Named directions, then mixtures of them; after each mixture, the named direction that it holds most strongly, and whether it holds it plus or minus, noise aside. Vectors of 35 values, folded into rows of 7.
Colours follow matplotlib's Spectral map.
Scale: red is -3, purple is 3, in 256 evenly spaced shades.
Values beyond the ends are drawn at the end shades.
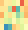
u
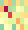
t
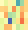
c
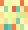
u, plus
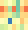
c, plus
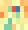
u, plus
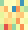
u, minus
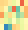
u, plus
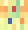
c, plus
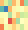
t, minus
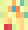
u, minus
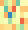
t, minus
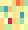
c, minus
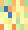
t, minus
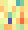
c, plus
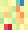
u, minus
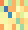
t, minus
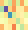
t, minus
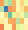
t, minus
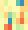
c, plus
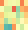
u, plus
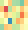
c, plus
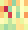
t, plus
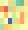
c, plus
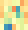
u, plus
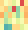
u, plus
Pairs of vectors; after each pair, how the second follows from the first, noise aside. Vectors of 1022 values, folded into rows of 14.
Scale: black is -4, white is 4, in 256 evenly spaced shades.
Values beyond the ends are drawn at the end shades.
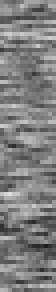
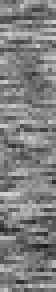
copied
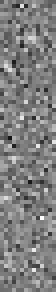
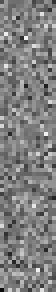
shuffled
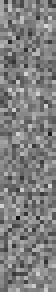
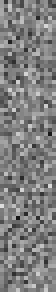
copied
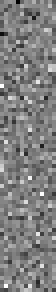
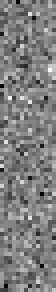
sign-scrambled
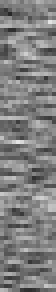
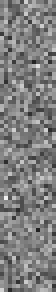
shuffled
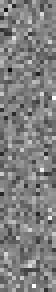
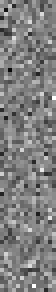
copied
